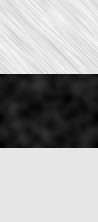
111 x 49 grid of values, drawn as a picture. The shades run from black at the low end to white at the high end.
The table splits into 3 rows of 1 panel. Panel 1,1: very high, slanting down to the right, faint in contrast. Panel 2,1: very low, blotchy, faint in contrast. Panel 3,1: very high, flat.
